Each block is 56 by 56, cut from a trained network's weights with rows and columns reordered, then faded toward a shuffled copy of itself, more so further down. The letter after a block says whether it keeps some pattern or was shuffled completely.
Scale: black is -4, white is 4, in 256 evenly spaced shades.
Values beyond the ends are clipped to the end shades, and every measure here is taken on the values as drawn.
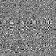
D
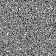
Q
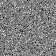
Q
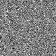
Q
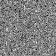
Q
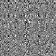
D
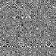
D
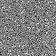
Q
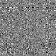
D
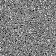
Q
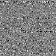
D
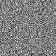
D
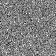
Q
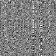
D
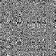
D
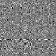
D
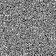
Q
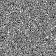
Q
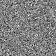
Q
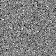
Q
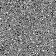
Q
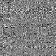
D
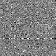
D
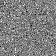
Q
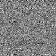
D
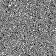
Q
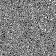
Q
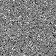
Q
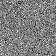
Q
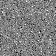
Q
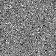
Q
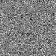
D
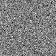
Q
